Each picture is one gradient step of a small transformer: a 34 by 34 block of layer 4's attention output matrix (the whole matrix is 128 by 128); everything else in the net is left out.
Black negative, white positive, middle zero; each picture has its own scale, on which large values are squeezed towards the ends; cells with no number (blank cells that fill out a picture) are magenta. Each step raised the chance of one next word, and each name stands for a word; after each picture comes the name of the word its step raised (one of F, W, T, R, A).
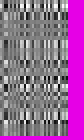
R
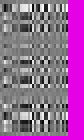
R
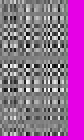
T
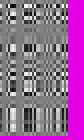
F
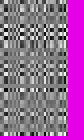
T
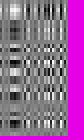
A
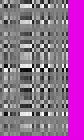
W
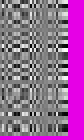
W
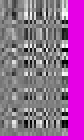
A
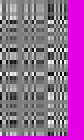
A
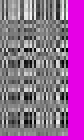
A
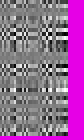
T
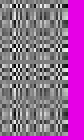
W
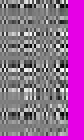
W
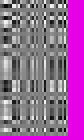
F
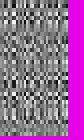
F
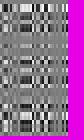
R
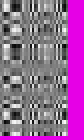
R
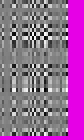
T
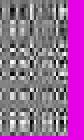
A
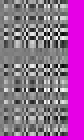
T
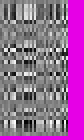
A
